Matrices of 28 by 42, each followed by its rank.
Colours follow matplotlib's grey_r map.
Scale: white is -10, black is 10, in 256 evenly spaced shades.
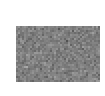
full rank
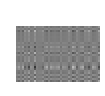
one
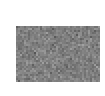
full rank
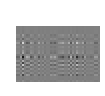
one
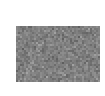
full rank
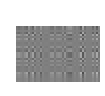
one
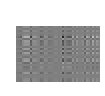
one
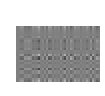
one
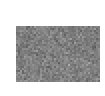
full rank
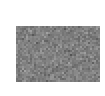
full rank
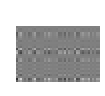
one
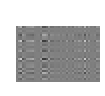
one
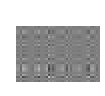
one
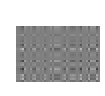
one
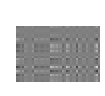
one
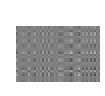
one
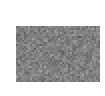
full rank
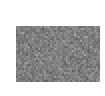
full rank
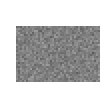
full rank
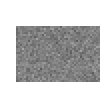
full rank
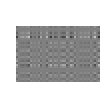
one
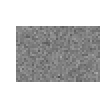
full rank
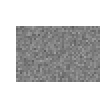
full rank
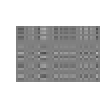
one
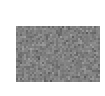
full rank
